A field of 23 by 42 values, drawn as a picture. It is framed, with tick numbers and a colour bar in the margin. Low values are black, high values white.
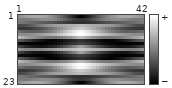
The grain runs across in streaks. No overall slope runs across the table. Its left and right halves mirror each other, and so do its top and bottom.
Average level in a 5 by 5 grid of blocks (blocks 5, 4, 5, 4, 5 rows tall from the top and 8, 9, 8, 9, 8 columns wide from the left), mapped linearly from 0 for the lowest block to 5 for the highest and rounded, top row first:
33233
33533
01310
33533
33233
